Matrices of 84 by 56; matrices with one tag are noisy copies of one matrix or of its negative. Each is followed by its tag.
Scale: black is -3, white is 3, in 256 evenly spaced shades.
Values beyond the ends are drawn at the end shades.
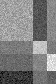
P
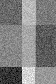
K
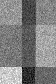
K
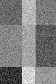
K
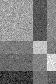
P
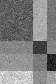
P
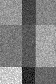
K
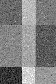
K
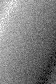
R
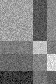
P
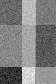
K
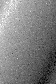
R
